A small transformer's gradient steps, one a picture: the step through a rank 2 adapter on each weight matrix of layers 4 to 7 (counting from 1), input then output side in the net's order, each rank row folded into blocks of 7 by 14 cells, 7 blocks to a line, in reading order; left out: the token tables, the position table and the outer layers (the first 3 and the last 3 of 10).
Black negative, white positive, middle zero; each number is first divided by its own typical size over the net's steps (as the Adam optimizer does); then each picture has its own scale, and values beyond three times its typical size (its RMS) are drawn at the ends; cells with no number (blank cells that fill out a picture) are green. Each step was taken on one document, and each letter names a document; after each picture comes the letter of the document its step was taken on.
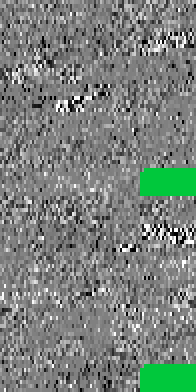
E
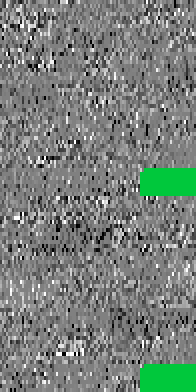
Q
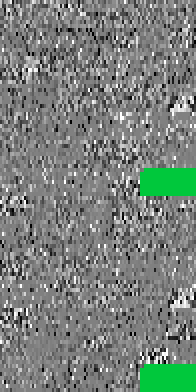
Q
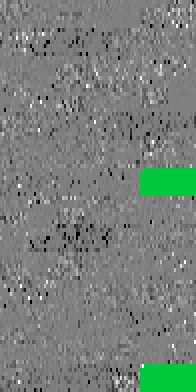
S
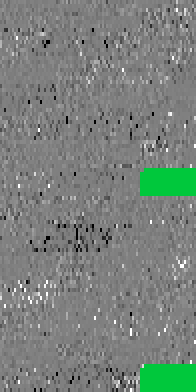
S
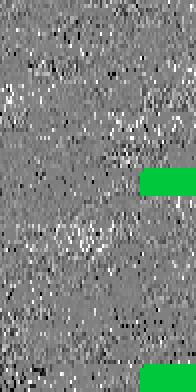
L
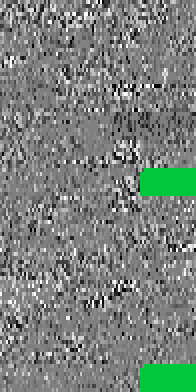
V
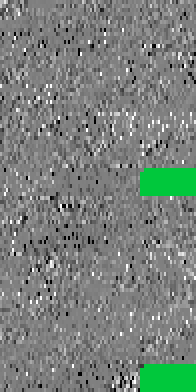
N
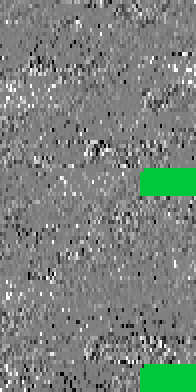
L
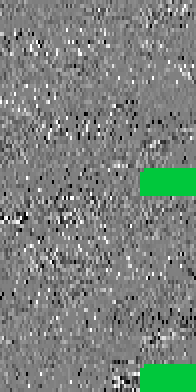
N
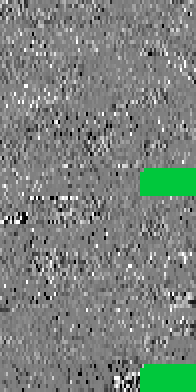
N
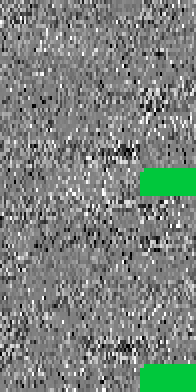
E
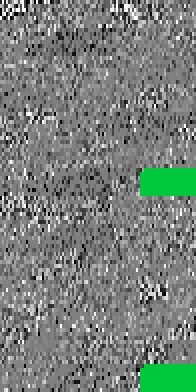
V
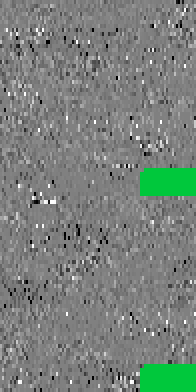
S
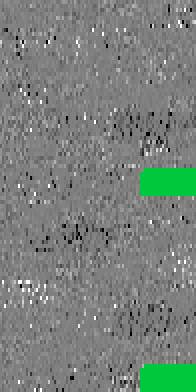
S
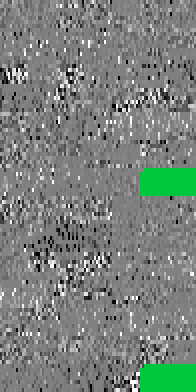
N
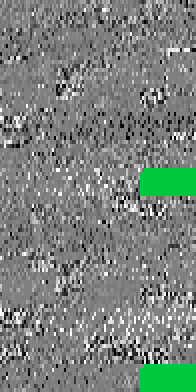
V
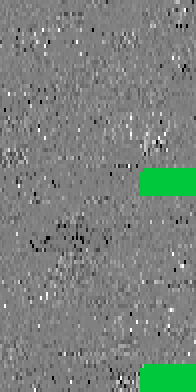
S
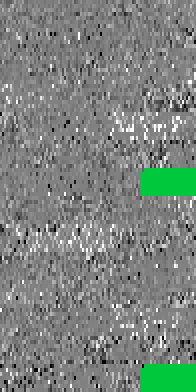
L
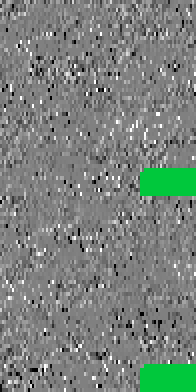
L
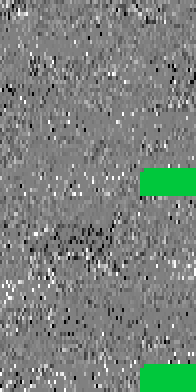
L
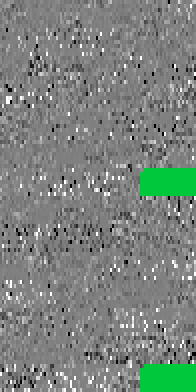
L
